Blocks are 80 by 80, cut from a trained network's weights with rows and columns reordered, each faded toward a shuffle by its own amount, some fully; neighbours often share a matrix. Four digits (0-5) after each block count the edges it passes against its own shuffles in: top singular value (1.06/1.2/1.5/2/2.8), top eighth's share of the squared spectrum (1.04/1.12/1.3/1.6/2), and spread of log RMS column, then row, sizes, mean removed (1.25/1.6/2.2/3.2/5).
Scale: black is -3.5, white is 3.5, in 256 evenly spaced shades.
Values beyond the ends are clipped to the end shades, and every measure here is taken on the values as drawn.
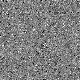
2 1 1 0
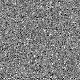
2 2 0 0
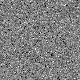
0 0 0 0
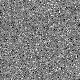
0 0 0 0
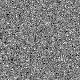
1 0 0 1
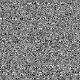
2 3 0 3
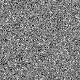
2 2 0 2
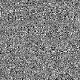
2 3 1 3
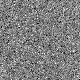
0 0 0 0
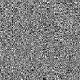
3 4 2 2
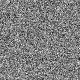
1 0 0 0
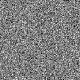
2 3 1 0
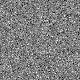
0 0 0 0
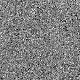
1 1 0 0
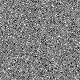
0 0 0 0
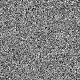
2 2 0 0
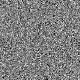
2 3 1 1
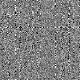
3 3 3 1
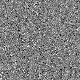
0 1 1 0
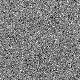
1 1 0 0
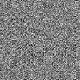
3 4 2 1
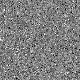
2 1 1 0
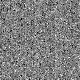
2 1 0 0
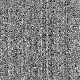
3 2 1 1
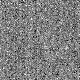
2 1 0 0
